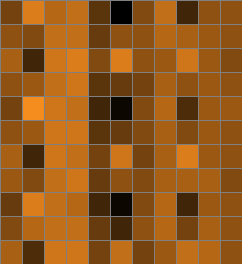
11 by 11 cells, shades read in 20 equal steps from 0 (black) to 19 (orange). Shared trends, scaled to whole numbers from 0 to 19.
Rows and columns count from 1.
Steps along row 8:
down up up down up down up same same down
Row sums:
114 131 139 125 119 126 136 131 112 125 136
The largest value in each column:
13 19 16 17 10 17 11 15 17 14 12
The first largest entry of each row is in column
2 3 4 4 2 3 9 4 2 3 3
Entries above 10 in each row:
6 9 8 8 6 7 8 7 6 7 8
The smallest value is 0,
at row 1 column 6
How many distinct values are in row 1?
9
